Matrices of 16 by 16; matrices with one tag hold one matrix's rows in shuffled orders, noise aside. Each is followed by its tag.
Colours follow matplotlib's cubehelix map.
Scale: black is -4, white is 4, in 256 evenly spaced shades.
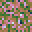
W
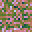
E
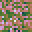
E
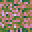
E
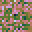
E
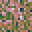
W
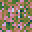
W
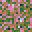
W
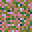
W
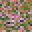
W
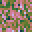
W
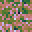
E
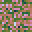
E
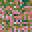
E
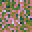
W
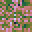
E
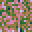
W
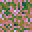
E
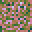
W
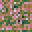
E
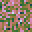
W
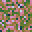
W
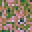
W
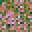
W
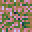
E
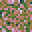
W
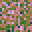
W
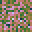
W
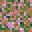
W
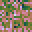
E
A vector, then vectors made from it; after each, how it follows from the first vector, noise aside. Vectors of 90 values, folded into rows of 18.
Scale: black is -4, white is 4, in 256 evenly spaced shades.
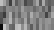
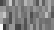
negated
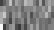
negated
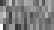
negated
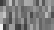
negated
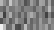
sign-scrambled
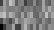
sign-scrambled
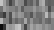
sign-scrambled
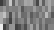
negated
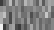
negated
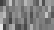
negated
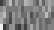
negated
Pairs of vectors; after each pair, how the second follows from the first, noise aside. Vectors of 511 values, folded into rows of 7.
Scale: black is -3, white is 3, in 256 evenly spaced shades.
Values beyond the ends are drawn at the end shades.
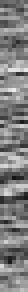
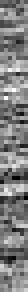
copied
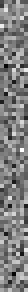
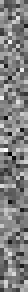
shuffled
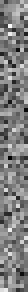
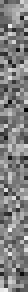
copied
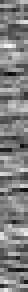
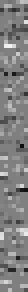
partly zeroed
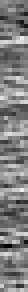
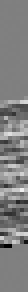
partly zeroed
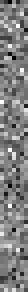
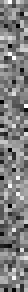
negated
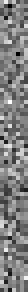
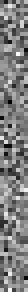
negated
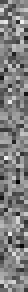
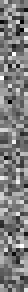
negated
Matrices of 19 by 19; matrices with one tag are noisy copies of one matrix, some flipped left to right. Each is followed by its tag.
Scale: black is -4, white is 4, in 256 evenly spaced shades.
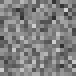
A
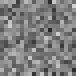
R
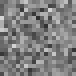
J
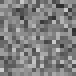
A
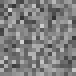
A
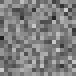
A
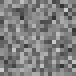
A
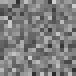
R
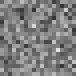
A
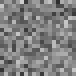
R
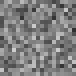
A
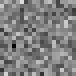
R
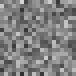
R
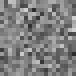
J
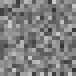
R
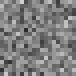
R
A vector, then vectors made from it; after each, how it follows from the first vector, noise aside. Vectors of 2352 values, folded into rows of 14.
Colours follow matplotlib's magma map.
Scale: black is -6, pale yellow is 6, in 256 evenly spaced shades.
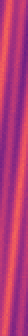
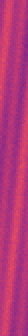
shrunk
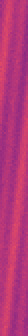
shrunk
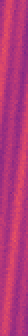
shrunk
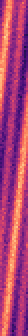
scaled up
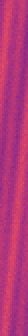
shrunk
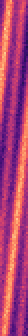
scaled up
